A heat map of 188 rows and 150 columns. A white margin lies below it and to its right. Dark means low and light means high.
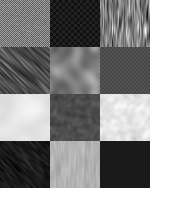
The table splits into 4 rows of 3 panels. Panel 1,1: middling, checkered, strong in contrast. Panel 1,2: very low, checkered, faint in contrast. Panel 1,3: middling, streaked downward, strong in contrast. Panel 2,1: low, slanting down to the right. Panel 2,2: middling, smooth. Panel 2,3: low, checkered, faint in contrast. Panel 3,1: very high, smooth, faint in contrast. Panel 3,2: low, blotchy, faint in contrast. Panel 3,3: very high, blotchy, faint in contrast. Panel 4,1: very low, slanting down to the right, faint in contrast. Panel 4,2: high, streaked downward, faint in contrast. Panel 4,3: very low, flat.
